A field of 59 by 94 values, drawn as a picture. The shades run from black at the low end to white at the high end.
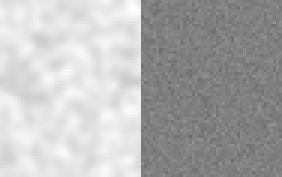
It is made of 1 by 2 panels. Panel 1,1: very high, blotchy, faint in contrast. Panel 1,2: middling, fine-grained, faint in contrast.
